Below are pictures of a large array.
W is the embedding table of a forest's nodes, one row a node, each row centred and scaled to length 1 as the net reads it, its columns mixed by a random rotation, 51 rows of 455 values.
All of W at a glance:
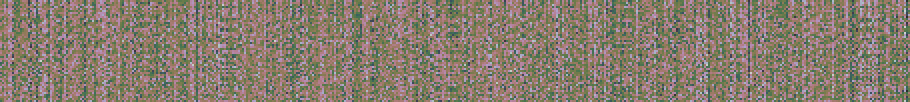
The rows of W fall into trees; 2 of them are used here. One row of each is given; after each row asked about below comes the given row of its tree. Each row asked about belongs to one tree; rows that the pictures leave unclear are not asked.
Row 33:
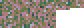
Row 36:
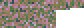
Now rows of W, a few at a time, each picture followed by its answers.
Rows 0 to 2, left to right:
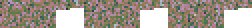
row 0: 33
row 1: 33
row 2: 33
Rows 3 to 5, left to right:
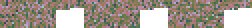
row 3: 36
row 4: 33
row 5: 33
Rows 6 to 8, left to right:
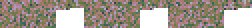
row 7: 33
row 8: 33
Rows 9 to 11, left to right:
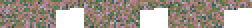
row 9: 36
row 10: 36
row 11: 33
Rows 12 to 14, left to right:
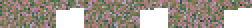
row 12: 33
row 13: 33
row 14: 36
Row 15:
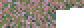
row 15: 36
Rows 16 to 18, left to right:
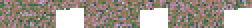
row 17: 33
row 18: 33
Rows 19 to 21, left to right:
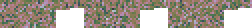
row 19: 36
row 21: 36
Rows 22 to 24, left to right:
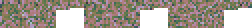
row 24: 36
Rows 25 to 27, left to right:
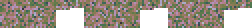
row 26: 33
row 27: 36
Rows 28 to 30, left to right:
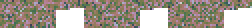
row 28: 36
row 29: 33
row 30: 33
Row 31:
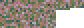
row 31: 36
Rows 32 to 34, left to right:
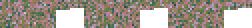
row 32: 36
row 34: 36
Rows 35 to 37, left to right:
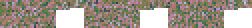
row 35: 33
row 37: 33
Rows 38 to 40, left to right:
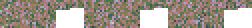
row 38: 36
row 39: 36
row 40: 36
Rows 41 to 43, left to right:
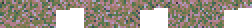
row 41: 33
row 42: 36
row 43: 33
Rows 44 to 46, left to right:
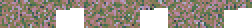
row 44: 33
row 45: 33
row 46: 36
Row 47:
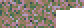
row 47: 33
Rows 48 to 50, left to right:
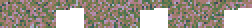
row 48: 33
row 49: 36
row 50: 33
